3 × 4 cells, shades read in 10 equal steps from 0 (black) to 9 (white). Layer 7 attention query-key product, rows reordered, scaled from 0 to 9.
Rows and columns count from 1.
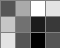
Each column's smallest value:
3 3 0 2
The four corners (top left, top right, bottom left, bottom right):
3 8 8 3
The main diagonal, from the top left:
3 4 0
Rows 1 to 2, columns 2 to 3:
6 9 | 4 1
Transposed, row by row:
3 7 8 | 6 4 3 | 9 1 0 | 8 2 3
